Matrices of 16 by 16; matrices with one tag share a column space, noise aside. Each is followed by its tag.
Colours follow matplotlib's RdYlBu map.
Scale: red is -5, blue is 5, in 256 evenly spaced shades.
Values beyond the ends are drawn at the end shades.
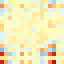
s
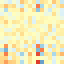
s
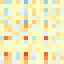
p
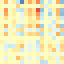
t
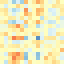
p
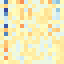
t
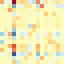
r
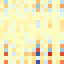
s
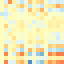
s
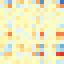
r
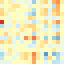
p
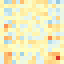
p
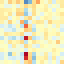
p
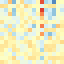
t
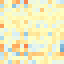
r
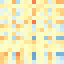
p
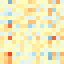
p
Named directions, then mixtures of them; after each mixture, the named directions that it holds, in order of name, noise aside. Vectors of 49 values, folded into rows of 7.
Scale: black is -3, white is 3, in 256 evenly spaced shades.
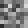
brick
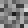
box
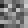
brick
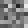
box, brick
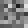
box, brick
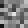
box, brick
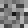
box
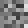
box, brick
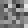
box, brick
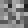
box, brick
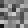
box, brick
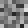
box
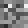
box, brick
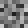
box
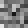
box, brick
